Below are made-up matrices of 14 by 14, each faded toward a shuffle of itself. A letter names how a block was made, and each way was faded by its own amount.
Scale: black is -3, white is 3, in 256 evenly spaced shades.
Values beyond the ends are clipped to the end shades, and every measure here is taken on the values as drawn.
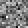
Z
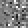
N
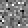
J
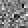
Z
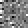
N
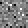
J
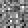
N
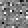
J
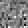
N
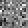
N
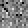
J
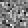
J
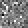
J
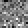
Z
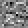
N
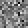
Z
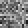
N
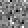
J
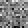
N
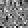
N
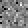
J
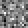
N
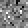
J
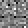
N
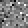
J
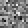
Z
